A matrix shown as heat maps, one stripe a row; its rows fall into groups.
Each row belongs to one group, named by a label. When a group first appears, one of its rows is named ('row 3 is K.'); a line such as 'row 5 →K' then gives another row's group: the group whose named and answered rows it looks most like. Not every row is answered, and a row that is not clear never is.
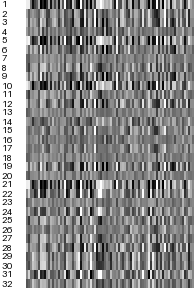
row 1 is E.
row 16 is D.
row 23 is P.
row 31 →E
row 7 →P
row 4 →D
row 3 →D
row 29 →P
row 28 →D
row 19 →D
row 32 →P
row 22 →E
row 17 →D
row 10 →E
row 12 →D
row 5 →E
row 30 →P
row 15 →D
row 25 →P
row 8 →P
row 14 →E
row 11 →P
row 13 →P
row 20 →P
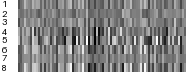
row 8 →P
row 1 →P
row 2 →D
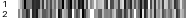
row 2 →E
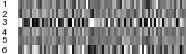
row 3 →E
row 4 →P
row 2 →P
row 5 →D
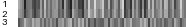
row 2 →E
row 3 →P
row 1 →E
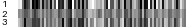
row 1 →E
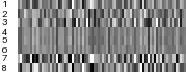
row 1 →E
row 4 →P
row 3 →D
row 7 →E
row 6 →P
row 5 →P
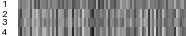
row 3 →P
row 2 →P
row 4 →P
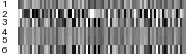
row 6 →D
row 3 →D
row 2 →E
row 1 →P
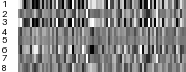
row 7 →D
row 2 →D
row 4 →P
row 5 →P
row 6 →P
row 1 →E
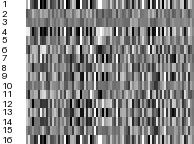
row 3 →D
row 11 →P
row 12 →E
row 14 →E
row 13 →D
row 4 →E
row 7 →D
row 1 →E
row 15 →D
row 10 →D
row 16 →E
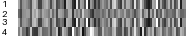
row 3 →D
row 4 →E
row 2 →P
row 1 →D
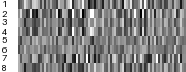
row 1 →P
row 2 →E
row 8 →E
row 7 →D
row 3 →E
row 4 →E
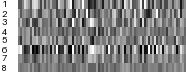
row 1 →P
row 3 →E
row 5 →P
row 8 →D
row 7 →E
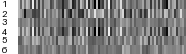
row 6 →D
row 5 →P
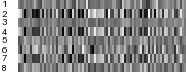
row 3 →D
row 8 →P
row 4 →E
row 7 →E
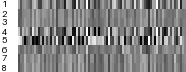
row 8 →P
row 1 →D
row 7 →P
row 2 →P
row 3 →P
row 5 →E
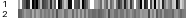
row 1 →E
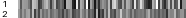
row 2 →D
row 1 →D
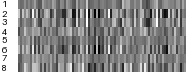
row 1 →D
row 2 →D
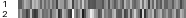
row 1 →P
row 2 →E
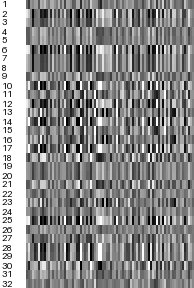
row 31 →P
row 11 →D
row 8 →E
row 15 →D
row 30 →P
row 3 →E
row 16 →D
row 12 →E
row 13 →D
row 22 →E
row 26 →P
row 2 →E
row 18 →P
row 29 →E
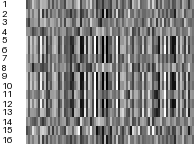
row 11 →D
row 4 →E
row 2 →D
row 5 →D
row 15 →P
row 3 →P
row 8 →E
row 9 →D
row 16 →D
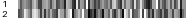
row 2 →P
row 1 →D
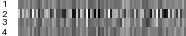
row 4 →D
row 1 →D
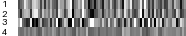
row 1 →P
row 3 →E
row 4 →D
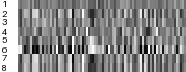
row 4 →D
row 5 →E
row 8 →P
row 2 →P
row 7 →P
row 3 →P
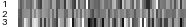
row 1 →D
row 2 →P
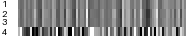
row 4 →E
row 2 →D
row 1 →D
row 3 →D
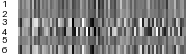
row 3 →P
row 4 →D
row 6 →P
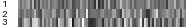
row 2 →D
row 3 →P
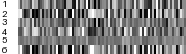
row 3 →D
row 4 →P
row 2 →E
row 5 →D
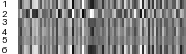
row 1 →P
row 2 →E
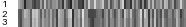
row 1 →E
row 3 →P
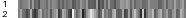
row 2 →E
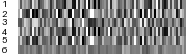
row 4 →D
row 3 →P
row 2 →E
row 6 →D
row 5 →E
